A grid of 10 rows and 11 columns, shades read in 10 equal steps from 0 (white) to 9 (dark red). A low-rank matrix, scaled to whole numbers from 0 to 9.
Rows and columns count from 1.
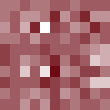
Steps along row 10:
same down up down up down down up same down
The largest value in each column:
7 6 6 8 8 9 6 7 8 8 6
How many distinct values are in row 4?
4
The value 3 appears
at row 3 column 3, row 5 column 11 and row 6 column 11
